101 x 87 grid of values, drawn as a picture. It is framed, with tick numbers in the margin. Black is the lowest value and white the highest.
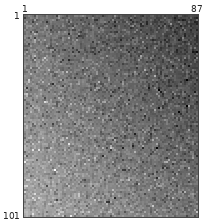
There is an overall slope up to the bottom left. The texture is fine-grained noise. No row or column stands out. There are no regular stripes. The bottom left is the ninth with the highest average. The ninth with the lowest average is the top right. The histogram is bell-shaped.
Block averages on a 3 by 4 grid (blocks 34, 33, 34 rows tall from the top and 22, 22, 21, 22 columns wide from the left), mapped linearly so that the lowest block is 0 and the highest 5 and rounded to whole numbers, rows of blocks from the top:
3210 / 4321 / 5432
